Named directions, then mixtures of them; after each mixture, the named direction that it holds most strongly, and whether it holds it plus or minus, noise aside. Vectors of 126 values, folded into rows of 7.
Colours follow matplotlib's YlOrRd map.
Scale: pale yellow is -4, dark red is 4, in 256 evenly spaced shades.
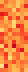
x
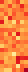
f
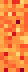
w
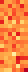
f, plus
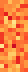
x, plus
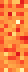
w, minus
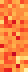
f, minus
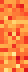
f, plus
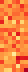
f, plus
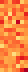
f, plus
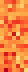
f, minus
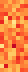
x, plus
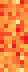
w, minus
